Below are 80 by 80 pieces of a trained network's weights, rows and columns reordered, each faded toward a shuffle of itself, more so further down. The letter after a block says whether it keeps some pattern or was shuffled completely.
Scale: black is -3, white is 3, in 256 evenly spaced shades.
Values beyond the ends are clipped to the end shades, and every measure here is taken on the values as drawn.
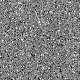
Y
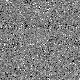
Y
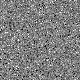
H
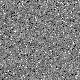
H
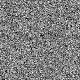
Y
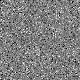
Y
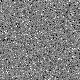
H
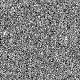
Y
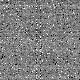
Y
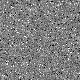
H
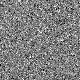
H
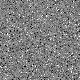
H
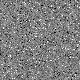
H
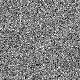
Y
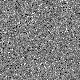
H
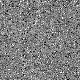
Y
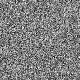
Y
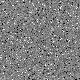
H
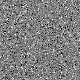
Y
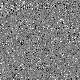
Y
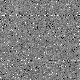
Y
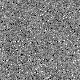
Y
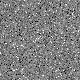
H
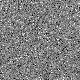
H
